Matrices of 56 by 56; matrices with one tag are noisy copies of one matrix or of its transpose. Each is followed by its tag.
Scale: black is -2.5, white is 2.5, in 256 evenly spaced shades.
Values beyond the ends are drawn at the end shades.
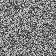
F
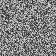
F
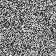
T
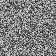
F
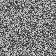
F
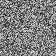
T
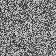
T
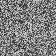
T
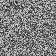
F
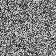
T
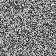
F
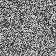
T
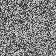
T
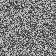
F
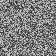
F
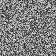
F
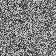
T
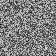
F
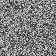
F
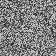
T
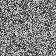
T
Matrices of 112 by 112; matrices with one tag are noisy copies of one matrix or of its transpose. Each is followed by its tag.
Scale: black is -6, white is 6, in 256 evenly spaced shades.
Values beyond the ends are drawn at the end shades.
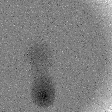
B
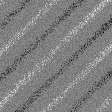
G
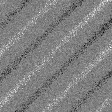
G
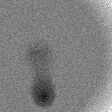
B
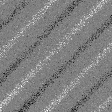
G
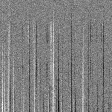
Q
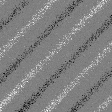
G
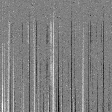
Q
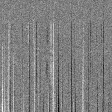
Q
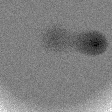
B
